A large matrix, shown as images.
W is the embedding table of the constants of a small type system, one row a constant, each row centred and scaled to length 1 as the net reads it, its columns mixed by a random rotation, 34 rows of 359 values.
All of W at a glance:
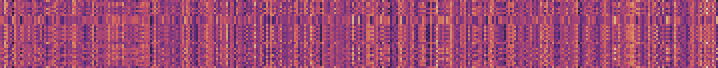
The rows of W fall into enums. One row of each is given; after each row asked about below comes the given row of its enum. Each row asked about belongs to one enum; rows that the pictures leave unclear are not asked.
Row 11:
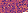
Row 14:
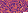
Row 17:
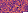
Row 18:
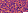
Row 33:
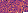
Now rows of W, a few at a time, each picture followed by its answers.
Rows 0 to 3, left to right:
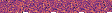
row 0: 33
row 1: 18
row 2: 18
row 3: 14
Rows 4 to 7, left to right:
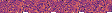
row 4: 33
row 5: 14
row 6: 33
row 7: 17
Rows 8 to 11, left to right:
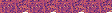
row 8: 11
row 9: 11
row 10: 11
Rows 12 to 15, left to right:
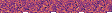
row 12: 18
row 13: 17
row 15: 17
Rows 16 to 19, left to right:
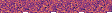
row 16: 18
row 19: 17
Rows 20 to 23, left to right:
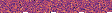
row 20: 14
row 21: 33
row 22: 18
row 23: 18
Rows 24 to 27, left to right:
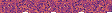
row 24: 11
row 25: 14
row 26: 11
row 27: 17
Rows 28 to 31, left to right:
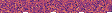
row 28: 18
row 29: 11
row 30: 14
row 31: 17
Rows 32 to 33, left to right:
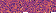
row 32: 14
